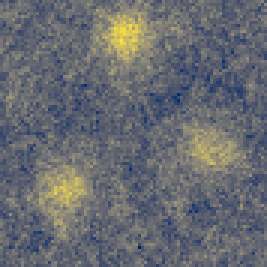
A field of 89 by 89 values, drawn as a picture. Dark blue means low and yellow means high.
Three bumps rise from the field. No seam splits the table. The top middle is the ninth with the highest average. There is no overall slope. No row or column stands out. The texture is blotchy.
